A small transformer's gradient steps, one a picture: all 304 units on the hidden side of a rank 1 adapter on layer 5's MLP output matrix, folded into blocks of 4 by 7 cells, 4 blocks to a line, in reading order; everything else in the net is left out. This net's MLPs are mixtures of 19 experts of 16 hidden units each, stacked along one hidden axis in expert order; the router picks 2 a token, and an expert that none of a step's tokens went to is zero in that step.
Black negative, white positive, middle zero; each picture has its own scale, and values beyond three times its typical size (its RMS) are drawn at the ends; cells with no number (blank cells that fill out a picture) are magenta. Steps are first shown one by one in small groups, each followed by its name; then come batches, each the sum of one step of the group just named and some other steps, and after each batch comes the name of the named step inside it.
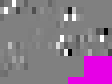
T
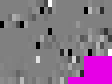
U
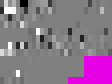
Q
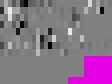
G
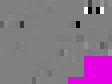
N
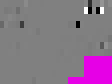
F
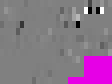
N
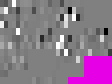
T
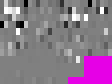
Q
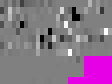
G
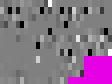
U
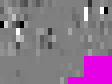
G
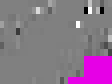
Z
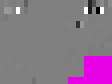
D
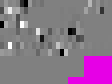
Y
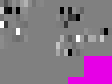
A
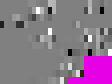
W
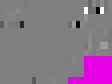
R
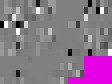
W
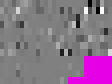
A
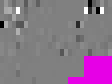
D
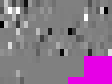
Y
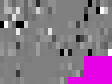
W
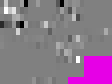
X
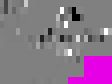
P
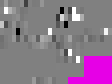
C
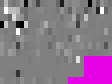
X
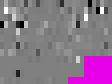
X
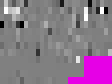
X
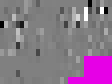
C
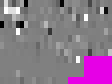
X
